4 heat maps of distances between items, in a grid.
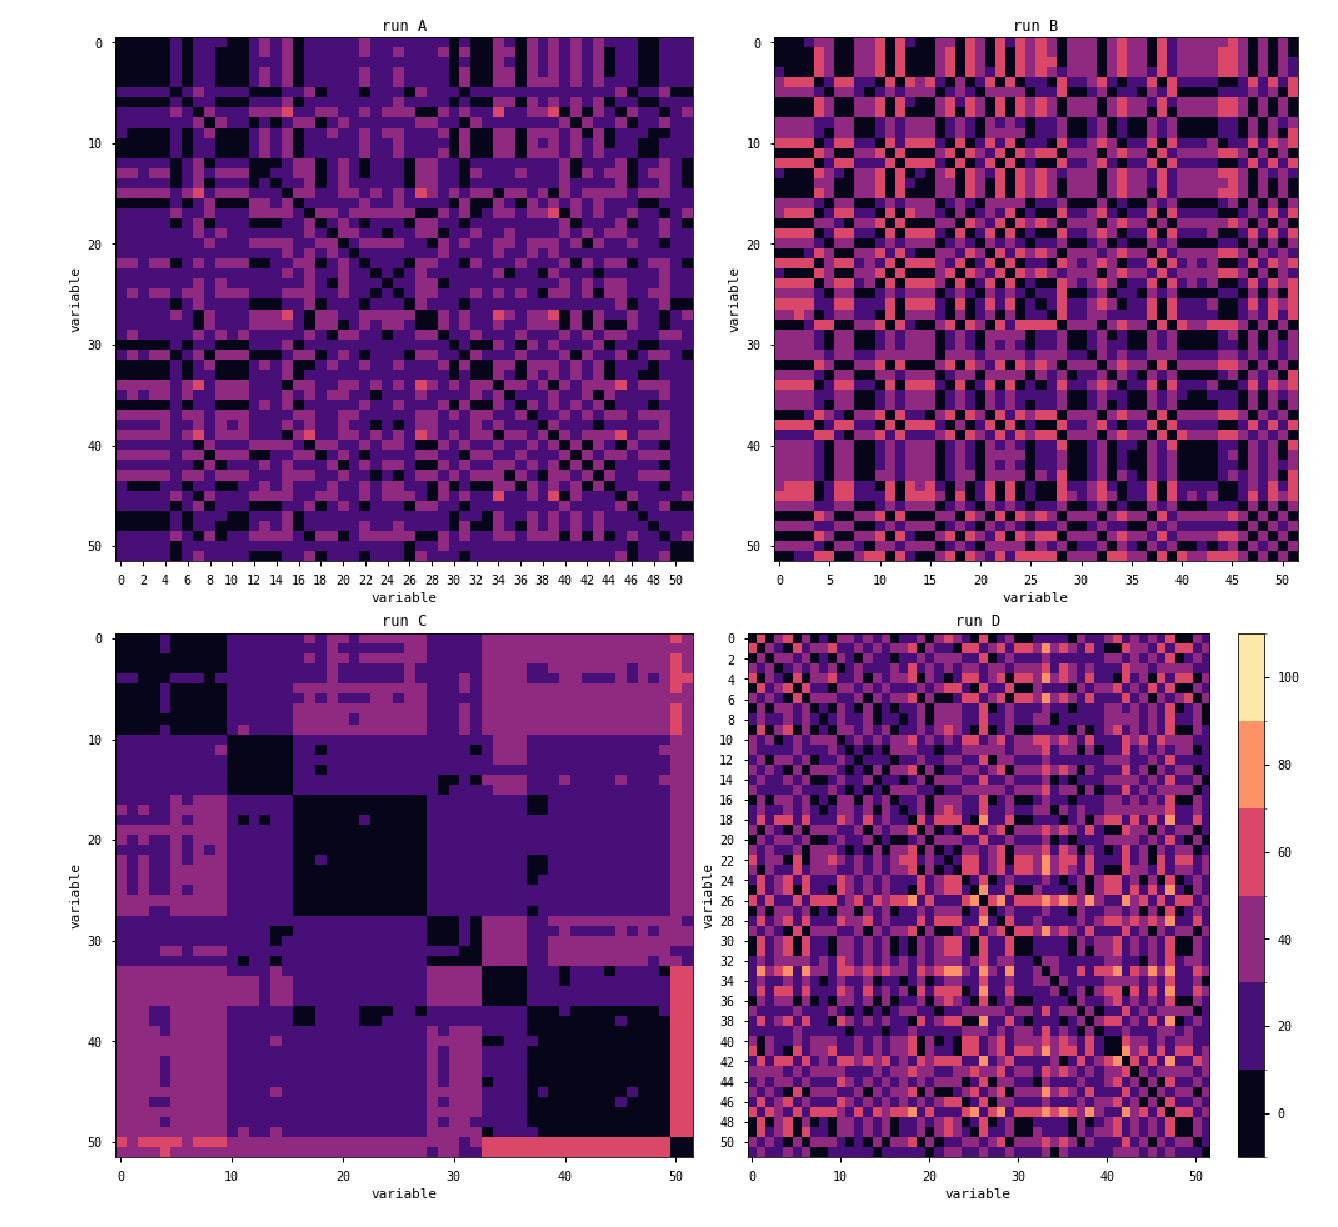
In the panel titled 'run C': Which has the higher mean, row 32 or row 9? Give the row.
9
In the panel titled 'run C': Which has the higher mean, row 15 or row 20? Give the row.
15
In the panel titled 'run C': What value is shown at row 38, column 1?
40
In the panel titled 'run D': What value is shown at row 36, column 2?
20
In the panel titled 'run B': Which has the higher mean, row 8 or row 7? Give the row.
7
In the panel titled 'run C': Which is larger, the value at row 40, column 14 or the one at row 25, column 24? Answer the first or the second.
the first
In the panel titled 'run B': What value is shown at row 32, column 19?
60
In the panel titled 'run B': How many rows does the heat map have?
52
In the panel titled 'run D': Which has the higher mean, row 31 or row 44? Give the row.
44
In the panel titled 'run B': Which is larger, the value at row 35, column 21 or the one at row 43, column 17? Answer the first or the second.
the first
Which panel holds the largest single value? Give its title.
run D
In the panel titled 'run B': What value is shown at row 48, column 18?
40
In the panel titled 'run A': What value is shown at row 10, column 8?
20
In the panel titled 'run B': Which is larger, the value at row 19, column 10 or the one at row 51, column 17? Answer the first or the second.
the second
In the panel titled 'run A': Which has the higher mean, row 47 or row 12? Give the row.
12
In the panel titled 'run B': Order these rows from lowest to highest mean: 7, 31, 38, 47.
47, 7, 38, 31
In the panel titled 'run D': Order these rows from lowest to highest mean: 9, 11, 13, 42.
9, 11, 13, 42
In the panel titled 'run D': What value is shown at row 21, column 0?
40
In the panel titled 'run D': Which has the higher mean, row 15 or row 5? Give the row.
5
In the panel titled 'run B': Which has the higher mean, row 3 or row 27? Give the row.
3
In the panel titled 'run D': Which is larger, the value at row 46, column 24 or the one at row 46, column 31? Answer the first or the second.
the second
